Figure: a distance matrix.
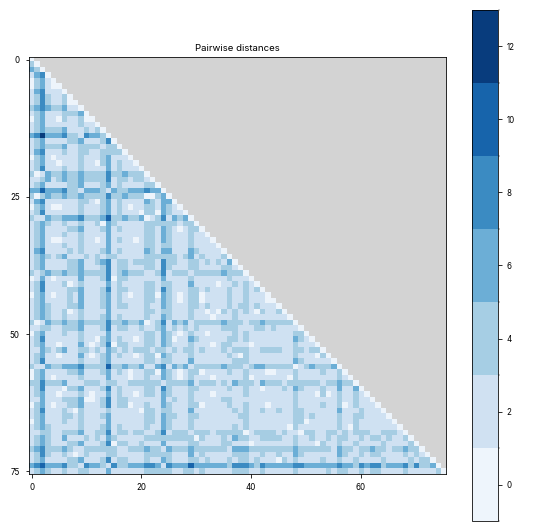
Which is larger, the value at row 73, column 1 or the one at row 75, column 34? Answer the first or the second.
the first
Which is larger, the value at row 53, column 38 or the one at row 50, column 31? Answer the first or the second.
the first
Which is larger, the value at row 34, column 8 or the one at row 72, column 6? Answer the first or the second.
the second
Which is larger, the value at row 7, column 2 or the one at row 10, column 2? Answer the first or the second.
the first
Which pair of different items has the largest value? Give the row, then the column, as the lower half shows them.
14, 2
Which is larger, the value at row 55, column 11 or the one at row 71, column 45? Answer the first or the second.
the second
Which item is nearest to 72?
8
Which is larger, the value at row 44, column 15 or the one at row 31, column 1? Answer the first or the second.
the second
